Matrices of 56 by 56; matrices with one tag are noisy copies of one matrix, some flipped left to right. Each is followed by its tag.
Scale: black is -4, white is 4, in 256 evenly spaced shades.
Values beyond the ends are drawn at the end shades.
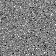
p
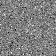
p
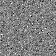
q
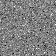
p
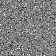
p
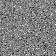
p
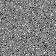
p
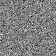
q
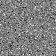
p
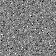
q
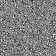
q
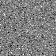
p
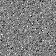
q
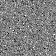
q
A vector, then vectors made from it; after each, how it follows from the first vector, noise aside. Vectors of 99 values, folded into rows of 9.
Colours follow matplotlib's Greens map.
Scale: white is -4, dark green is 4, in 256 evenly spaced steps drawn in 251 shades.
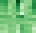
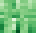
reversed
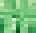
reversed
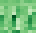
wrapped around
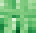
reversed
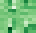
wrapped around
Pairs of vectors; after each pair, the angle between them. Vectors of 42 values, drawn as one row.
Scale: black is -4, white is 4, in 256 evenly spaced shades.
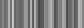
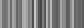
partly aligned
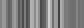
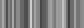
partly aligned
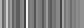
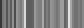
partly opposed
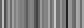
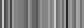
nearly parallel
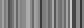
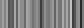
nearly parallel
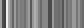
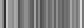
partly aligned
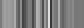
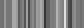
orthogonal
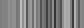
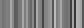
partly opposed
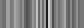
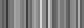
partly aligned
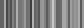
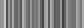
orthogonal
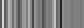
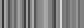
nearly opposite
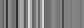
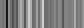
nearly parallel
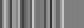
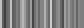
nearly opposite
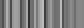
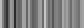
partly opposed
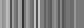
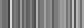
partly opposed
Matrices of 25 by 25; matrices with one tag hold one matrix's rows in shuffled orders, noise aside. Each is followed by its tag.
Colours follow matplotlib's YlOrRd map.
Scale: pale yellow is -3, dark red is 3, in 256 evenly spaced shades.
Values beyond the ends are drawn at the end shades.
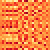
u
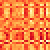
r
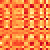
r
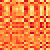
r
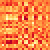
u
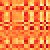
r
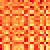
r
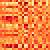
u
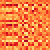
u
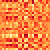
u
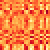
r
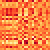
u
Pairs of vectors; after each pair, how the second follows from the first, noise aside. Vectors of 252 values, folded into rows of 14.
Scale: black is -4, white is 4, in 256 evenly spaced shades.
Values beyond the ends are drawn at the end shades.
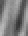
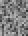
shuffled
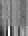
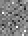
shuffled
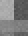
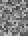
shuffled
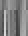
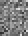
shuffled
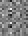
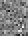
shuffled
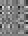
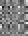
negated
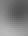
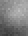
negated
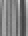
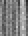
negated
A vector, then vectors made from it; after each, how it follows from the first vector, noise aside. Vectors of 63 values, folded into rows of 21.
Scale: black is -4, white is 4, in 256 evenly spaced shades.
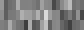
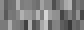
copied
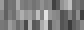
copied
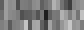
negated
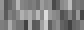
copied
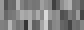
copied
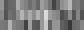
copied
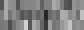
negated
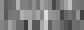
copied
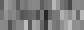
negated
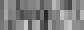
negated
